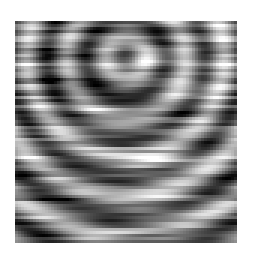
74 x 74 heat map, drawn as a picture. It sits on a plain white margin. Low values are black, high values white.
Average level on the scale: 50%. Slope: none. Rings: centred on the top middle.
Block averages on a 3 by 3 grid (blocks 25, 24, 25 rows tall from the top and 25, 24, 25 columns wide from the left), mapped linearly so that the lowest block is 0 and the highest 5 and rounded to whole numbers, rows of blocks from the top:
1 1 5 / 2 3 3 / 0 1 2
